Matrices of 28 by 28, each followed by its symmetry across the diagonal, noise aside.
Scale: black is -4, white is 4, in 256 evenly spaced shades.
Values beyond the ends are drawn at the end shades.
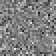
antisymmetric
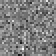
neither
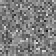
neither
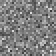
symmetric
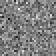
antisymmetric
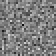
neither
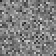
symmetric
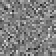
antisymmetric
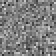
antisymmetric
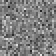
neither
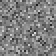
symmetric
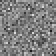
symmetric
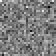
neither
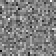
antisymmetric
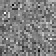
antisymmetric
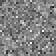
symmetric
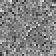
symmetric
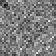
symmetric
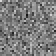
neither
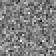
antisymmetric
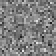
antisymmetric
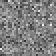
neither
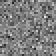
neither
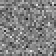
neither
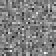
antisymmetric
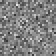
symmetric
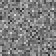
symmetric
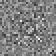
symmetric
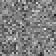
neither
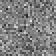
antisymmetric
